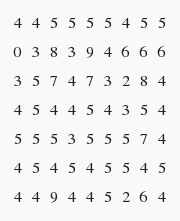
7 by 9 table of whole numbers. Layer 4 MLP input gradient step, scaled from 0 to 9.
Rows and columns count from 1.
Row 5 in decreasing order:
7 5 5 5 5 5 5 4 3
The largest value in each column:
5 5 9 5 9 5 6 8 6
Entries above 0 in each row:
9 8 9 9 9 9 9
